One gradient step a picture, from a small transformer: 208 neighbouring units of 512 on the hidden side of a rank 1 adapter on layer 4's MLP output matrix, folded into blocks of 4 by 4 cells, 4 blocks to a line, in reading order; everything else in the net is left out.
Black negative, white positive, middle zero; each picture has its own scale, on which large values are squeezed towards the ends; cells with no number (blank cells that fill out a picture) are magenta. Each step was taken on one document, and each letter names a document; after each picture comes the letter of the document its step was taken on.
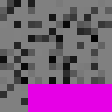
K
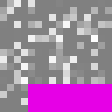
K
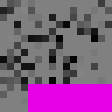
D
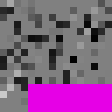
D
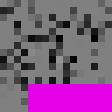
D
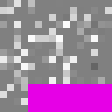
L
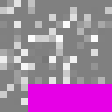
L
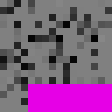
L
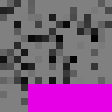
D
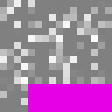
K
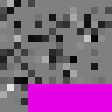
L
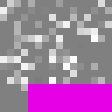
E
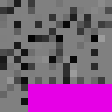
L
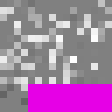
D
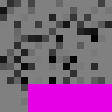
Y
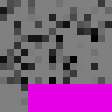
Y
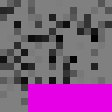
D
